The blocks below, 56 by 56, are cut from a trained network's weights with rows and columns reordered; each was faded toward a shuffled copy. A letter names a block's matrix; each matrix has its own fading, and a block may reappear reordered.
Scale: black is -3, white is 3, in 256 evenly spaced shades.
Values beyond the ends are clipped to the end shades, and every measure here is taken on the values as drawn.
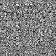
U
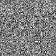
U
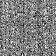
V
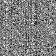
V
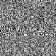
U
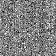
V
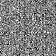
V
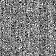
V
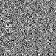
U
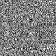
U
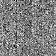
V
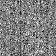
V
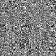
U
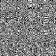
U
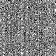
V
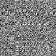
U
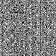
V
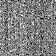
V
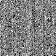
V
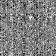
V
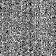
V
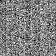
V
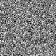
U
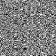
U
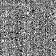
V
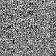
U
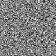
U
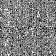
V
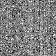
V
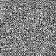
U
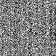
V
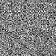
U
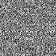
U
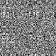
U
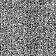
V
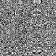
U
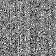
V
